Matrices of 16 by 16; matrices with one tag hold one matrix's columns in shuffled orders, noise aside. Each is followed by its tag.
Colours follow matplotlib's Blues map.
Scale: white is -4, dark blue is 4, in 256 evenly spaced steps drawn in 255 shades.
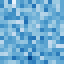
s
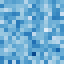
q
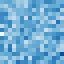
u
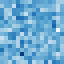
q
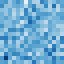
s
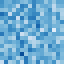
q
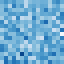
u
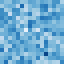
q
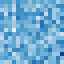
q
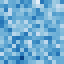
s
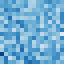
u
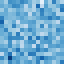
s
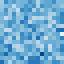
u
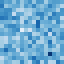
q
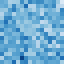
s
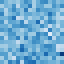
u
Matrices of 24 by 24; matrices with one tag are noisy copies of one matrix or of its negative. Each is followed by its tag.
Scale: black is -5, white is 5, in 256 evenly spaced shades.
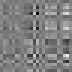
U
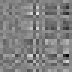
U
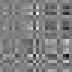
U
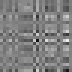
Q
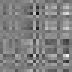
U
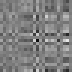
Q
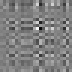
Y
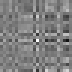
Q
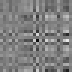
Q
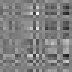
U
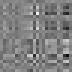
U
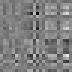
U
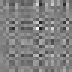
Y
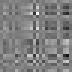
U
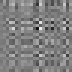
Y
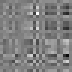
U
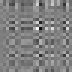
Y
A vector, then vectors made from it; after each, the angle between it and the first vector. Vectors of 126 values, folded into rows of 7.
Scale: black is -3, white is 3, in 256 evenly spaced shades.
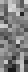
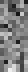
nearly opposite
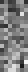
nearly opposite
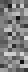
orthogonal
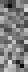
partly opposed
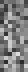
partly opposed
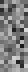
partly opposed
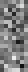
partly opposed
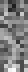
nearly opposite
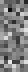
partly opposed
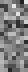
partly aligned
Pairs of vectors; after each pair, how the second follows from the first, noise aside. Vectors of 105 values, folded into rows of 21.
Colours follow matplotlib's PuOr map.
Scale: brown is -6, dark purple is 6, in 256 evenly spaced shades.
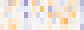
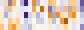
scaled up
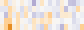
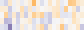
negated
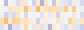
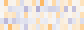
negated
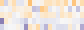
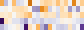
scaled up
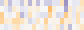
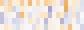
negated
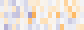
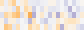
negated
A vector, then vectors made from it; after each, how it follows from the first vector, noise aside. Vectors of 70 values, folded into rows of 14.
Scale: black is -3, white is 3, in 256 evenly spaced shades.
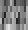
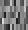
sign-scrambled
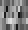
wrapped around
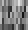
reversed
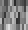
copied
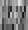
reversed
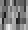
copied
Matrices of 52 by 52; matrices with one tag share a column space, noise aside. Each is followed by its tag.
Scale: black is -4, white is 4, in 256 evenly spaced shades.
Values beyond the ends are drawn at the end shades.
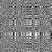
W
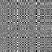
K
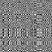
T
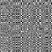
K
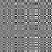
K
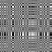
W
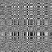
W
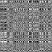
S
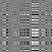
T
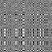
T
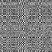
K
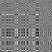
T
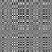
K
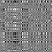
S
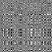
T
